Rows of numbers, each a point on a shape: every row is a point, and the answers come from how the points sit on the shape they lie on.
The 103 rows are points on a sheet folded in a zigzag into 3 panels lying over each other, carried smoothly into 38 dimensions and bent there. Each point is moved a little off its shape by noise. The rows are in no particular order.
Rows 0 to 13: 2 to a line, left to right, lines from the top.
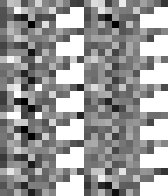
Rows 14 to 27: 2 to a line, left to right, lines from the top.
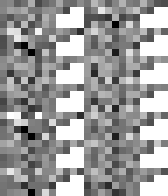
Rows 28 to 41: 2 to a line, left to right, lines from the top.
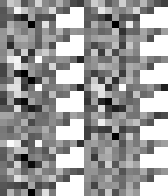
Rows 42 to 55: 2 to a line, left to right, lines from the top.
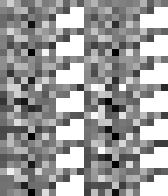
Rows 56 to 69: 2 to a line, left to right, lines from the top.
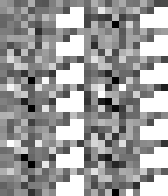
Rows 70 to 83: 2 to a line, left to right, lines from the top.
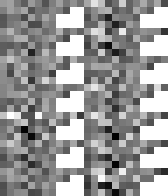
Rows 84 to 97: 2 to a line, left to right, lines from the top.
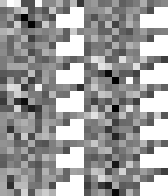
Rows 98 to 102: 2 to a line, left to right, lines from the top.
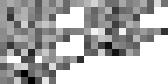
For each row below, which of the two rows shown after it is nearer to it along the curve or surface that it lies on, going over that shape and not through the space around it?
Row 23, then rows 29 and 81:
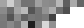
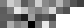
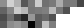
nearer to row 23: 81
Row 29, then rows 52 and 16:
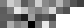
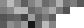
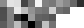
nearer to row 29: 52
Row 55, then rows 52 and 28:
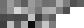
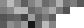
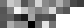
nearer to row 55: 28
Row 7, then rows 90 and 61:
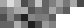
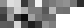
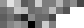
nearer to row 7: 90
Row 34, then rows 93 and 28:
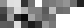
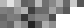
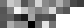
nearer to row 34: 93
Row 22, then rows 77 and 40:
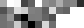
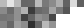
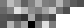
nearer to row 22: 77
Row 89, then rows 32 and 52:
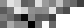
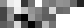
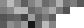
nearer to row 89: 52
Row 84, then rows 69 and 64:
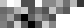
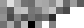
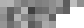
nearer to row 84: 64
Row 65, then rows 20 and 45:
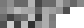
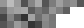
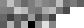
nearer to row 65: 45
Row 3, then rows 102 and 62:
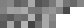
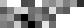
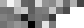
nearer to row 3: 62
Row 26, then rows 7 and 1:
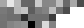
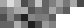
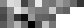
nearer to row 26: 1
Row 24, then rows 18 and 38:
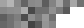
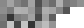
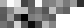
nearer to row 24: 38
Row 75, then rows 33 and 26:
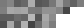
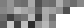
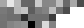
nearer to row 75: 33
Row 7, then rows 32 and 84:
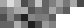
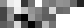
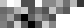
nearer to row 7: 84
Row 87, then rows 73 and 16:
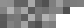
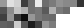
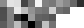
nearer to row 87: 73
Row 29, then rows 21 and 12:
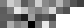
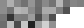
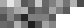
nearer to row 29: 21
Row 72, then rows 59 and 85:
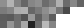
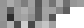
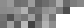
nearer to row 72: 85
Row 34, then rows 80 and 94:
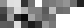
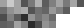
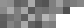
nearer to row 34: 80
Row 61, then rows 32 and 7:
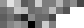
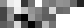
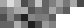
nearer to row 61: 32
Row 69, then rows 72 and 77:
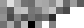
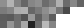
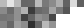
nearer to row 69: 72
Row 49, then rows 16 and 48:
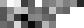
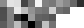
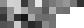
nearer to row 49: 48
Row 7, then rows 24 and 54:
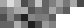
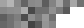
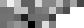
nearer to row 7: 24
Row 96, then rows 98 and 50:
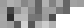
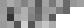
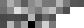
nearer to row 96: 98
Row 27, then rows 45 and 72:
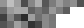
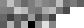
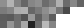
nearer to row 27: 72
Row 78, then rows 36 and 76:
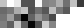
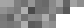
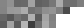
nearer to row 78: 36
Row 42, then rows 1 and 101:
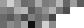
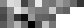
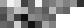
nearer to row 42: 1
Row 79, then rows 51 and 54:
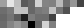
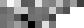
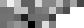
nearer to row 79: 54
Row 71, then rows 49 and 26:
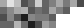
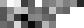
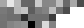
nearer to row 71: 49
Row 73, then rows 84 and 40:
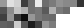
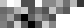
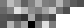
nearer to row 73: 84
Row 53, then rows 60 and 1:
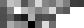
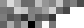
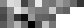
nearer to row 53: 60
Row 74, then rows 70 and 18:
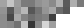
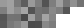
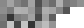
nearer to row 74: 18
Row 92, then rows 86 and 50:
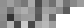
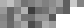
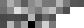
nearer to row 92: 50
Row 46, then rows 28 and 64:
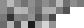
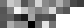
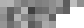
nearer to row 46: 28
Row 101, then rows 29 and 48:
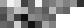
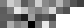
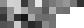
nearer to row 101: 48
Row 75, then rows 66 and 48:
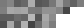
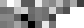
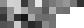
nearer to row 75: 66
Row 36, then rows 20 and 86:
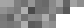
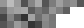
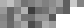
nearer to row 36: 86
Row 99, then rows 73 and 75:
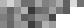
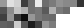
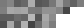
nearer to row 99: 73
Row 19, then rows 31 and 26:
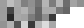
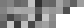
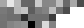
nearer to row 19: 31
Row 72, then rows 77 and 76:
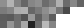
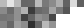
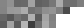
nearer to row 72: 76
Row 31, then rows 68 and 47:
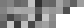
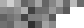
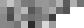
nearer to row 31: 47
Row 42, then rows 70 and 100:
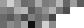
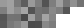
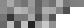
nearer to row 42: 100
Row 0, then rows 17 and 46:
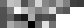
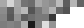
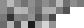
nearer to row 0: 46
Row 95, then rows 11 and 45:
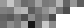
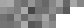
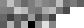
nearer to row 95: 45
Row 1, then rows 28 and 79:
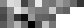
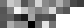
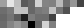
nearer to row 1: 79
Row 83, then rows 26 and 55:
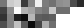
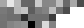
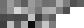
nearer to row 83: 26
